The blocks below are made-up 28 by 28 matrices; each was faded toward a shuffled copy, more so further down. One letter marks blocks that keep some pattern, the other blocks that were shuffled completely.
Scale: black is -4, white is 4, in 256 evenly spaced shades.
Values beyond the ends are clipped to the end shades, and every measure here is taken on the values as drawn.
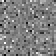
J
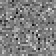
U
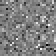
J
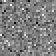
U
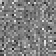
J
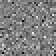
U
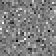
U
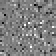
J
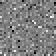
J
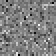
U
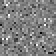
U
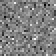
U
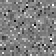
U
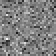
J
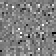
J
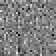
J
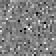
U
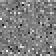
U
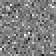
U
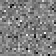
U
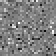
J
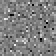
J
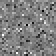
U
